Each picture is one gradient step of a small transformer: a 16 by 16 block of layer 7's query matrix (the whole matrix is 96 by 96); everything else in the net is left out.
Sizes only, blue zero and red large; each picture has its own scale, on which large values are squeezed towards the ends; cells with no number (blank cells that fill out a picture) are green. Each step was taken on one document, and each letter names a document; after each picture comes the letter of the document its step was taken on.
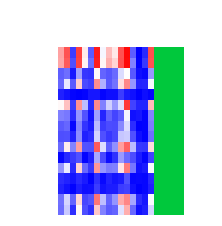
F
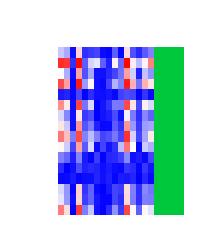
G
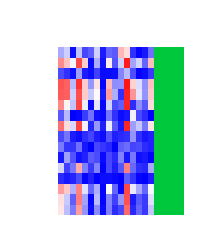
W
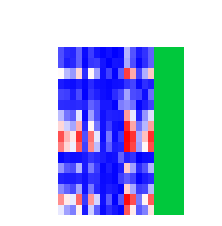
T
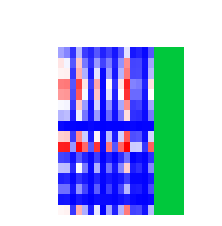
W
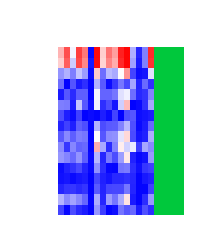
F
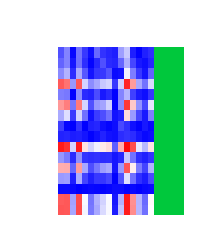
W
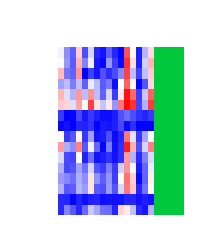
T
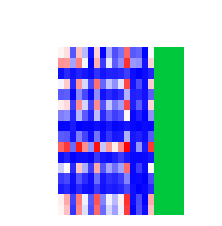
F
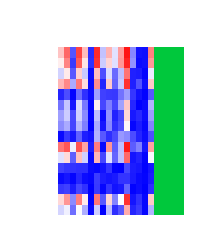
F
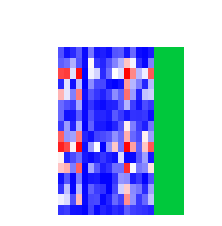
G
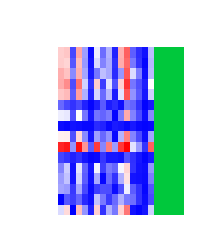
W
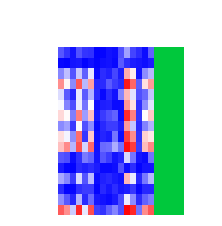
T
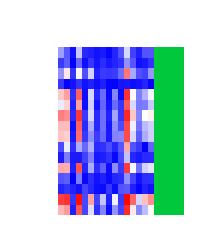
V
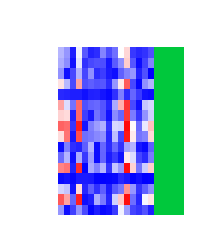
V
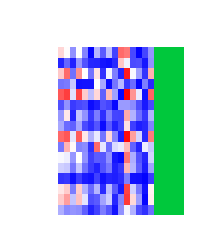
W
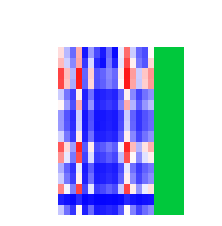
G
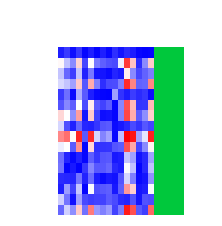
T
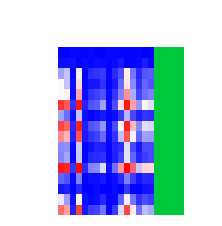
V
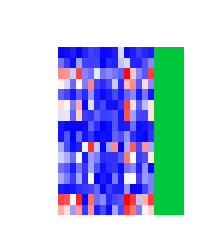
T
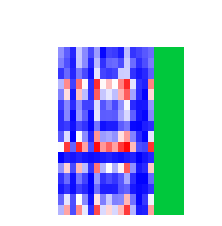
F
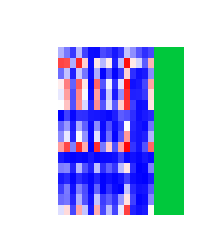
W
